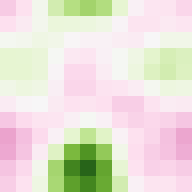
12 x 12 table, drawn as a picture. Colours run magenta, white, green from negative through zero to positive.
Lone odd cells: none. Stripes: none. Ninth with the highest average: bottom middle. Odd rows or columns: none. Slope: none. Roughest part: bottom middle.
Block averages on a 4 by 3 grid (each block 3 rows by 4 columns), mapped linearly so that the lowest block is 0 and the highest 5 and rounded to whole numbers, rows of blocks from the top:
1 2 1
2 1 2
0 1 0
1 5 0
